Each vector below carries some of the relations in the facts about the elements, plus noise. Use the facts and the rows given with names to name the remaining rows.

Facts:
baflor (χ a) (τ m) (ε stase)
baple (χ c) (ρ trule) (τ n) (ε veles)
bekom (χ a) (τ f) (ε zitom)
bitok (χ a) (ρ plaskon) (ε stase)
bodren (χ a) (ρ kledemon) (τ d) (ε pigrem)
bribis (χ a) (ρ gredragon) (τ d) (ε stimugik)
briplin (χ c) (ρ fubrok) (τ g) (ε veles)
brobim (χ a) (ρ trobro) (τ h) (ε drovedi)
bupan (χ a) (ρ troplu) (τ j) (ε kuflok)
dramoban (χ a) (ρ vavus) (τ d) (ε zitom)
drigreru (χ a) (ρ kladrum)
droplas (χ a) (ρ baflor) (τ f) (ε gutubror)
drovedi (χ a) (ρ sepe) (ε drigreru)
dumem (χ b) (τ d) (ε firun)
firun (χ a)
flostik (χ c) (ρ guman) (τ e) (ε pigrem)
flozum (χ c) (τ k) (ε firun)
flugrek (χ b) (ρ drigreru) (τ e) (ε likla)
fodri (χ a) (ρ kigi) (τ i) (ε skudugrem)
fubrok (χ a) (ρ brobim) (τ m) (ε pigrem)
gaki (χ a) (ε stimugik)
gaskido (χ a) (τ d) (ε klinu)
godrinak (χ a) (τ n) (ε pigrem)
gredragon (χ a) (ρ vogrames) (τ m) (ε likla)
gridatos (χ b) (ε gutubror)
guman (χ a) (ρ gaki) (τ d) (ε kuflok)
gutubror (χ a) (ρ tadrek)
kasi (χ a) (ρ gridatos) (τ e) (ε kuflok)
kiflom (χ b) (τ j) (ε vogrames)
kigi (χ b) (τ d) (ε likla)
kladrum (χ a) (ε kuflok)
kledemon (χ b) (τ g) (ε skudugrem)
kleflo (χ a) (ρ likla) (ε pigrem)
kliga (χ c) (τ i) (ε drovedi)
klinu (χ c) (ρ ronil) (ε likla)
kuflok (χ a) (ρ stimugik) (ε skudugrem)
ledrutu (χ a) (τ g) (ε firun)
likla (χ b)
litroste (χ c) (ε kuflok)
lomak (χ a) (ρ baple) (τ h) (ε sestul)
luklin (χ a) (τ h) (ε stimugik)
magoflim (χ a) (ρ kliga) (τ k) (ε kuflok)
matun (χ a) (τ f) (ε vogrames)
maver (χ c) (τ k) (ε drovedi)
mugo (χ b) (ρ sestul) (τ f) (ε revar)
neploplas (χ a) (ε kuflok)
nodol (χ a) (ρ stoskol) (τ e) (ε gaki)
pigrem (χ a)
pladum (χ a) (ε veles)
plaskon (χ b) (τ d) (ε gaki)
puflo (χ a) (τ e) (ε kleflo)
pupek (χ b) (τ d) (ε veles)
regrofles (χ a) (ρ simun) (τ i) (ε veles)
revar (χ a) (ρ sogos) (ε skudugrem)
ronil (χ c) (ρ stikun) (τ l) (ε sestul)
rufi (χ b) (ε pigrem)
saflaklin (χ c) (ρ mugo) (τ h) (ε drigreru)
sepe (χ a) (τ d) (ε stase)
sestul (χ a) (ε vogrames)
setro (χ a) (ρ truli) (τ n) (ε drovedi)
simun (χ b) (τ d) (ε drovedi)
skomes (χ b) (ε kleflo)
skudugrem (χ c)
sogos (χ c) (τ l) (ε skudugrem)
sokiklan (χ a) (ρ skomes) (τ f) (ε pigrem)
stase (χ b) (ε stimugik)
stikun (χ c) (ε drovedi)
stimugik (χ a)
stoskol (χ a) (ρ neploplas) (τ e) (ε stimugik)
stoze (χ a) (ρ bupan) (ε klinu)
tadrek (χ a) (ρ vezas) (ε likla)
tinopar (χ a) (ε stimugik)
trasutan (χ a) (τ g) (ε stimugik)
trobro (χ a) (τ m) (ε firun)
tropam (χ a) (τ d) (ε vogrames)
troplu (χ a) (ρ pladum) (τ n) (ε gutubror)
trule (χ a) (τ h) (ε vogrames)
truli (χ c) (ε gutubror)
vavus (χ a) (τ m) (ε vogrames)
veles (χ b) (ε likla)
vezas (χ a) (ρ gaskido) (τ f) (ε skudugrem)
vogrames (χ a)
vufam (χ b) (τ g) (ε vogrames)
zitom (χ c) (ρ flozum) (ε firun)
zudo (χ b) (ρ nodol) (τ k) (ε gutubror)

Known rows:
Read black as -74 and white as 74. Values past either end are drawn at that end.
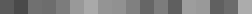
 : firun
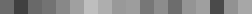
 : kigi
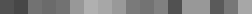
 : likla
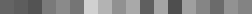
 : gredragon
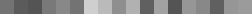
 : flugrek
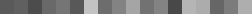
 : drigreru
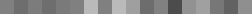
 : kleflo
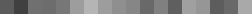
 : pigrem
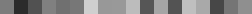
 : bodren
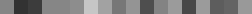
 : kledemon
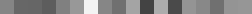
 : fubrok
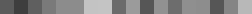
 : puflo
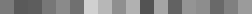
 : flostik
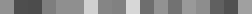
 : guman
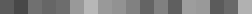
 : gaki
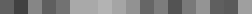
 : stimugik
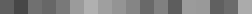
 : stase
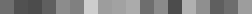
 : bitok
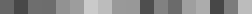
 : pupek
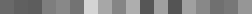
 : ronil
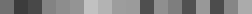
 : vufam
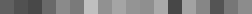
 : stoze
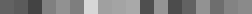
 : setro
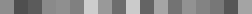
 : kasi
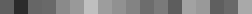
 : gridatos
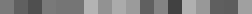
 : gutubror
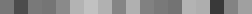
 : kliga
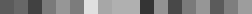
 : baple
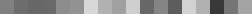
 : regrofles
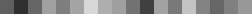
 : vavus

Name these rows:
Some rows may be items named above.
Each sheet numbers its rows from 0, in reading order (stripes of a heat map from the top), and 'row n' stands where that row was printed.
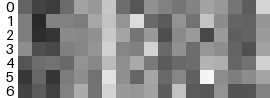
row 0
litroste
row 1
rufi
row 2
kledemon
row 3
guman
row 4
veles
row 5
zudo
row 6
troplu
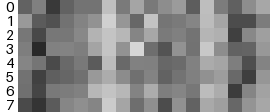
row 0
klinu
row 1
fodri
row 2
kliga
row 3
rufi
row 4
revar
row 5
skudugrem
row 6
kliga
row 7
baflor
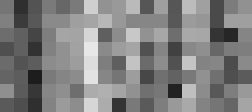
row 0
bodren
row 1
gaskido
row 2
bupan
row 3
sokiklan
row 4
magoflim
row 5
mugo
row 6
tadrek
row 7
sogos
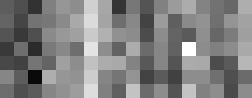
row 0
sogos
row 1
trobro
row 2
godrinak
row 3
zudo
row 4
pladum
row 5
vezas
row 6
magoflim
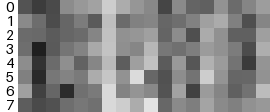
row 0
godrinak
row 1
revar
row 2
zitom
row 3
neploplas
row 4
kuflok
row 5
rufi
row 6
brobim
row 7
stoskol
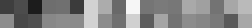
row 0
nodol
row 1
kasi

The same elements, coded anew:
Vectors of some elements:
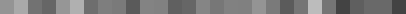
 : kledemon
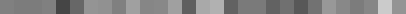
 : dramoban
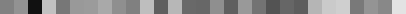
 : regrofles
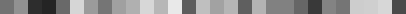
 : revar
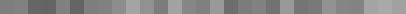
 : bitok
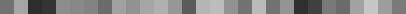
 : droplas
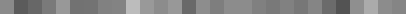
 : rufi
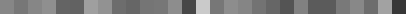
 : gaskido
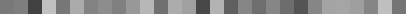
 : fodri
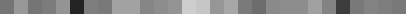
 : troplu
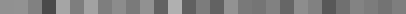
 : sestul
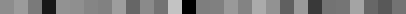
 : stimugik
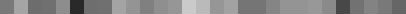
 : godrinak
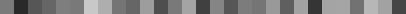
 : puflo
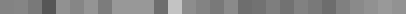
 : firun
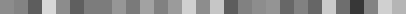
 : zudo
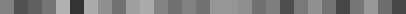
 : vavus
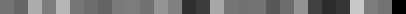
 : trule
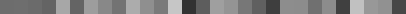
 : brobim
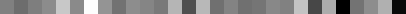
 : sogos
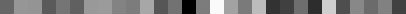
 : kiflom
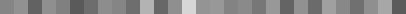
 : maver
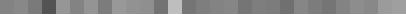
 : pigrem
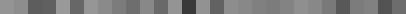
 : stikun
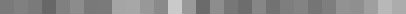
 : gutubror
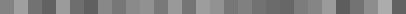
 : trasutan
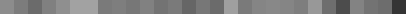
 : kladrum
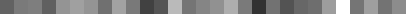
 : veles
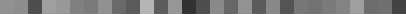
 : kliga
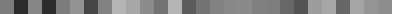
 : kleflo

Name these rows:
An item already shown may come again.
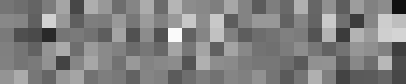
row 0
trobro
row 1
zudo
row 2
drovedi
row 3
pladum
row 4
guman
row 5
kledemon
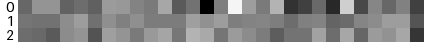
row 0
kiflom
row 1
tadrek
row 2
fubrok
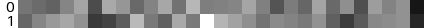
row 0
trobro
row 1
baple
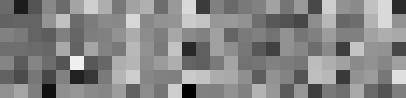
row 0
kasi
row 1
briplin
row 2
bitok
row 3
brobim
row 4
kuflok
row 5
setro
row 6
stimugik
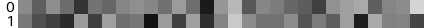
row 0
bodren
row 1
baflor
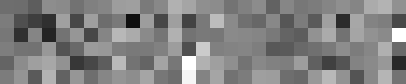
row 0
stoze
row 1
baflor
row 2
kleflo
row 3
pupek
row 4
baple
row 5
magoflim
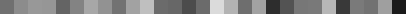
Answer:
bupan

